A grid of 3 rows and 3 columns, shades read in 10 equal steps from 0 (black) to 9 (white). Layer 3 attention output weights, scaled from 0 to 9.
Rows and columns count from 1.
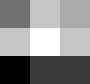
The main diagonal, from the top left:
4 9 2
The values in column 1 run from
0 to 7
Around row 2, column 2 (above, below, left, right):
7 2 7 7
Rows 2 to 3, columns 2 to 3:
9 7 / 2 2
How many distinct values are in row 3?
2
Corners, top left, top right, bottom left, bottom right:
4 6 0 2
